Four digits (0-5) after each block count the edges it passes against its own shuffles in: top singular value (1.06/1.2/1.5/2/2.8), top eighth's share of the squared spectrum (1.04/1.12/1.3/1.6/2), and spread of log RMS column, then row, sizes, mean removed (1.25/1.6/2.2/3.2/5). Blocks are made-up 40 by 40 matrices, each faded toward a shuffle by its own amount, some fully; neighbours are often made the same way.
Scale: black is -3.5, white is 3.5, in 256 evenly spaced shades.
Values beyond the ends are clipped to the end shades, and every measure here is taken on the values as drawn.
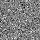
0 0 0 0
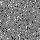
0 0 0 0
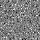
2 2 0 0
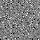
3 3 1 0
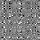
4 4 2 2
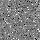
1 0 0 0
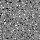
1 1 0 0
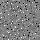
0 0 0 0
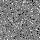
0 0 0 0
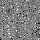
3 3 1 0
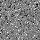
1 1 0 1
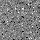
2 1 0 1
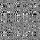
4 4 2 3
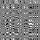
4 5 3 3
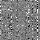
2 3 3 1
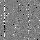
3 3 1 0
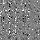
2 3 2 1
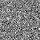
0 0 0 1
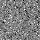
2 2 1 0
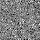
2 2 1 1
